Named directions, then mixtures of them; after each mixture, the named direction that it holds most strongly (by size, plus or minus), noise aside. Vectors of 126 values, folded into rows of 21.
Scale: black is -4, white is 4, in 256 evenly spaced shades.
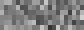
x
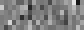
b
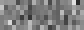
b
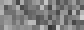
x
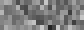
x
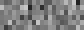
b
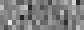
b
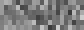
x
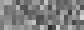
x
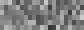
x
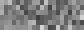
x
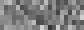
x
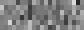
b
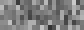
x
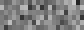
b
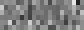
b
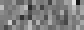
b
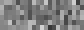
x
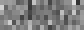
b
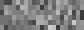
x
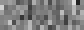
b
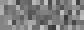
x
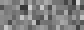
b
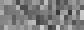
x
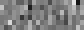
b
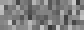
x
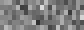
x
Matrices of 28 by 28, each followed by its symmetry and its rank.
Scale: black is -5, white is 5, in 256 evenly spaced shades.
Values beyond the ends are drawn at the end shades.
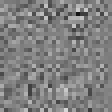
neither, rank five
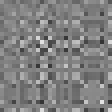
symmetric, rank two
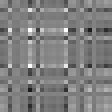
symmetric, rank one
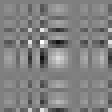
symmetric, rank one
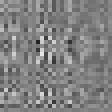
neither, rank three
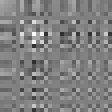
symmetric, rank two
